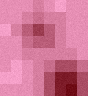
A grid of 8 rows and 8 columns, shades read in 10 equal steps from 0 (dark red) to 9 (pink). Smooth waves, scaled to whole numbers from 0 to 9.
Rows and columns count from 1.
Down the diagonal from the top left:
8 8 5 5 7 4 1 4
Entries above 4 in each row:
8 8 7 8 8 6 4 4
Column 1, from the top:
8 8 9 8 8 8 9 8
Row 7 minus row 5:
1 1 1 0 -3 -6 -6 -4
